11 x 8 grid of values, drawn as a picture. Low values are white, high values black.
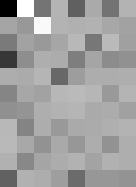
Mirror symmetry: none. Odd patch: rougher, in the top left. Roughest part: top left. Ninth with the highest average: top left.
